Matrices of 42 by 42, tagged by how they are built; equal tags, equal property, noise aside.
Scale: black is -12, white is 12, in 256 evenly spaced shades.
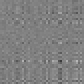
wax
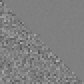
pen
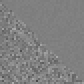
pen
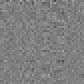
wax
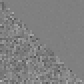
pen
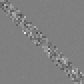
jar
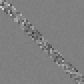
jar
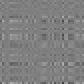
wax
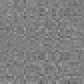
wax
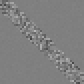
jar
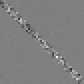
jar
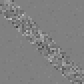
jar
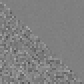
pen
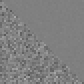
pen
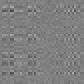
wax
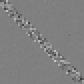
jar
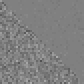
pen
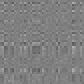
wax
